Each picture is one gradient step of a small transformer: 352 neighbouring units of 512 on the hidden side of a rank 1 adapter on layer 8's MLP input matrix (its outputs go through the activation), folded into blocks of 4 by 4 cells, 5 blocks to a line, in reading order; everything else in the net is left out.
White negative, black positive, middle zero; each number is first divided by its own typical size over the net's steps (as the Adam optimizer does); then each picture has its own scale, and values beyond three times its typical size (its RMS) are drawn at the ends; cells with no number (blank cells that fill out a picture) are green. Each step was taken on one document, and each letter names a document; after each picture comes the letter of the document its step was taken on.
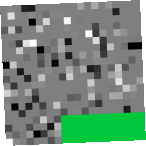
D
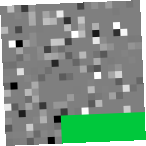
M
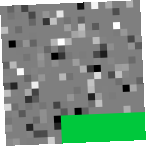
M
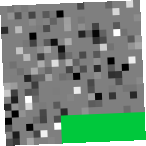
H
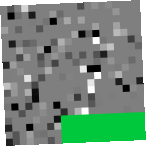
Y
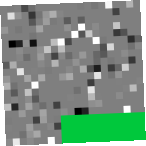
M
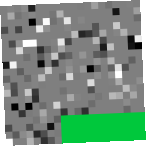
D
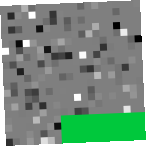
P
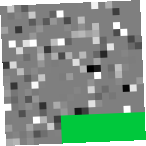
M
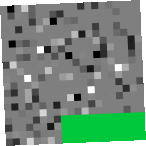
Y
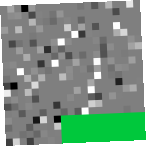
M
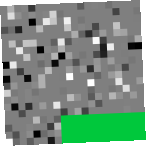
D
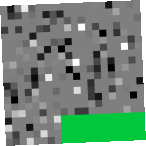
H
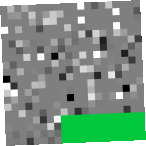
D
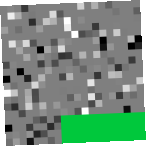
D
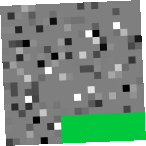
P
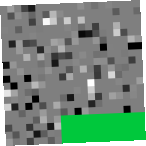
D
